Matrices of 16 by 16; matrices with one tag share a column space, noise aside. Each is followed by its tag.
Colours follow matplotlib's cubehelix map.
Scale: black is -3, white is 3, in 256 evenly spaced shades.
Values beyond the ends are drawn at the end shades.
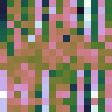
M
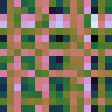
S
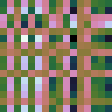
S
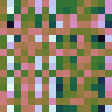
S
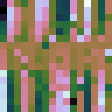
M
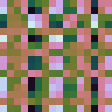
S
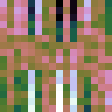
M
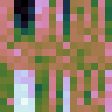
M
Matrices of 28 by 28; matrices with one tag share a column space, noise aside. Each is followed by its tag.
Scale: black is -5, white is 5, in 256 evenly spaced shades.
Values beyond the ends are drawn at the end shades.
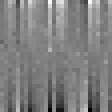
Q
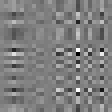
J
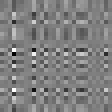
J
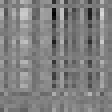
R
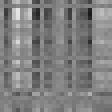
R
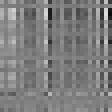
R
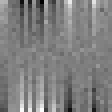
Q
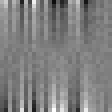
Q
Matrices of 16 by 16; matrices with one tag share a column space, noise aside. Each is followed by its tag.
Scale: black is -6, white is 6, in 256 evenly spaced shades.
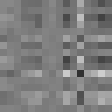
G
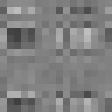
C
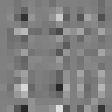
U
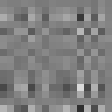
U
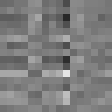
G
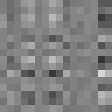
G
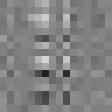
G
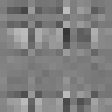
C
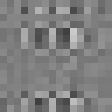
C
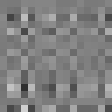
U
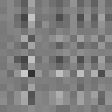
G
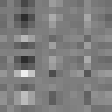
G
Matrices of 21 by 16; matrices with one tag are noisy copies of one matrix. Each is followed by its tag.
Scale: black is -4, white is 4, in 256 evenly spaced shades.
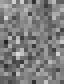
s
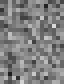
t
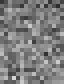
t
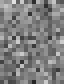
s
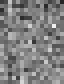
t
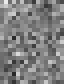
s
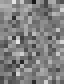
s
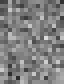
t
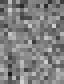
t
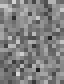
s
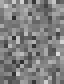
s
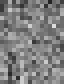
t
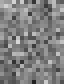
s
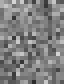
s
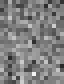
t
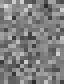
s
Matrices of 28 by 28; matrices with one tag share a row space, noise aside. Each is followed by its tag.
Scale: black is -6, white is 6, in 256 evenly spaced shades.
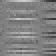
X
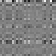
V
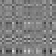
V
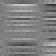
X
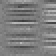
X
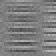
X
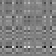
V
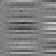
X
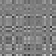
V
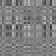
V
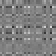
V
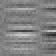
X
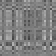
V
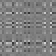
V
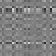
V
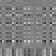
V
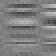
X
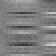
X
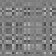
V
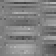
X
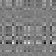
V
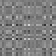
V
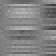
X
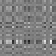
V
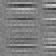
X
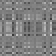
V
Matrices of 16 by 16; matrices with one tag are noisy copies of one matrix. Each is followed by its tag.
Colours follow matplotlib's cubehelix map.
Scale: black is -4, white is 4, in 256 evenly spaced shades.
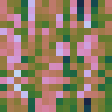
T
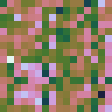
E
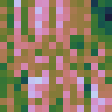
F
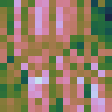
F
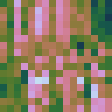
F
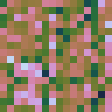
E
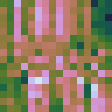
F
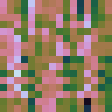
T
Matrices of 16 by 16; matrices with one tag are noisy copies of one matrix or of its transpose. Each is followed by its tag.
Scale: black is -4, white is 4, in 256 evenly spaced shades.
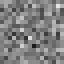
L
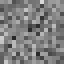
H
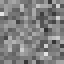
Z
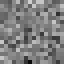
H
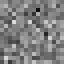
L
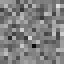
L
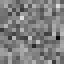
L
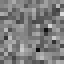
Z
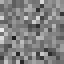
H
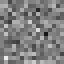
L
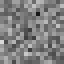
H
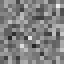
L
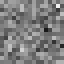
Z
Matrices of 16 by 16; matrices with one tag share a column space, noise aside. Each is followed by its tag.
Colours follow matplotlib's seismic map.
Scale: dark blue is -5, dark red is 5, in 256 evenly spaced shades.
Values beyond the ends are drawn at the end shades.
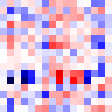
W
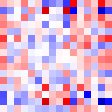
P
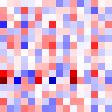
W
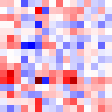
W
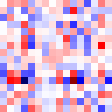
W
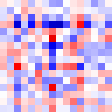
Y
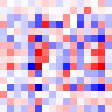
Y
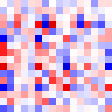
Y
